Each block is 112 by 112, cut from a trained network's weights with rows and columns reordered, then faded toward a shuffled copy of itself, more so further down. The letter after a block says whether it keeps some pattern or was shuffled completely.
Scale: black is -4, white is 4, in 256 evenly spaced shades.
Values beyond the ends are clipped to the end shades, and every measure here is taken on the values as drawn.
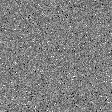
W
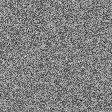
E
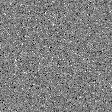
W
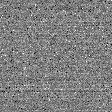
E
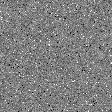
W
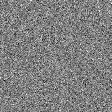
E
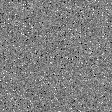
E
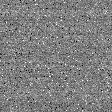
E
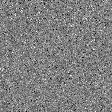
E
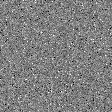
W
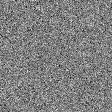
E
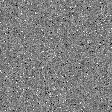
E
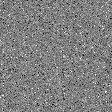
E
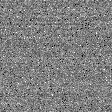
E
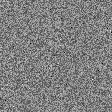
E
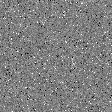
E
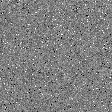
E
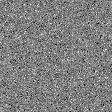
W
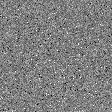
W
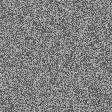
W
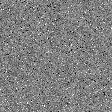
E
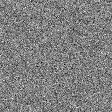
W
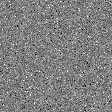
W
